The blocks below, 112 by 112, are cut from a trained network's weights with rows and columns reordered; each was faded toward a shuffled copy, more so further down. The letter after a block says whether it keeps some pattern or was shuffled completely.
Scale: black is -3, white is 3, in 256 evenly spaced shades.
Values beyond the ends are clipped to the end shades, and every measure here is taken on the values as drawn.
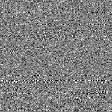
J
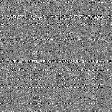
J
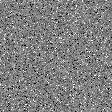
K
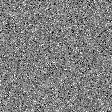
K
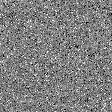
K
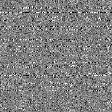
J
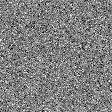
K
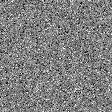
K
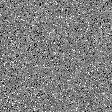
K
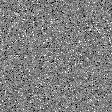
K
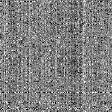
J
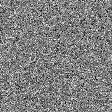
K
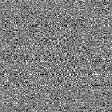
J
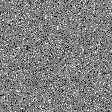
K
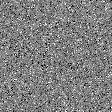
K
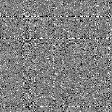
J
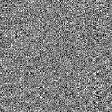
J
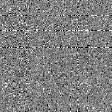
J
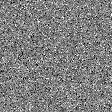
K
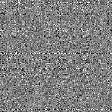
J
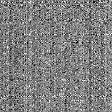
J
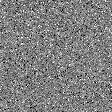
K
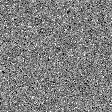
K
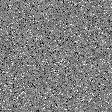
K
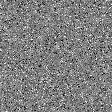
K
